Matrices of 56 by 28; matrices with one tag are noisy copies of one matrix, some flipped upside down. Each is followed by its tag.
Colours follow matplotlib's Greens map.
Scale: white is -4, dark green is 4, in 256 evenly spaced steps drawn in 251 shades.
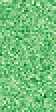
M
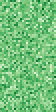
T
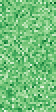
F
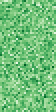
M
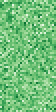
F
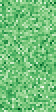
F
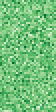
M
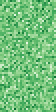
T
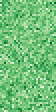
F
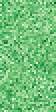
F
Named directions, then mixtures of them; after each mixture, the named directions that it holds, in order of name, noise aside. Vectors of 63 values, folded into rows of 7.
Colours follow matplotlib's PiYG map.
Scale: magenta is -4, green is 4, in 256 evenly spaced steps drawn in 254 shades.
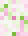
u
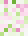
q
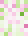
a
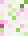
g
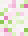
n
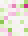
a, n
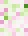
n, q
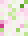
g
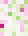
g, q, u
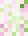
g, n, u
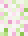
a, n, u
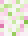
g, u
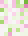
a, g, n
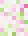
a, q, u
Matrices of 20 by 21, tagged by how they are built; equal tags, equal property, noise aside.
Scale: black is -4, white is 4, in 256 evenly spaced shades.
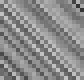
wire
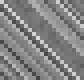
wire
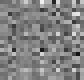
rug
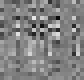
rug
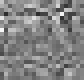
rug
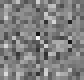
rug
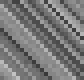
wire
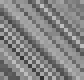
wire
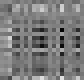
rug
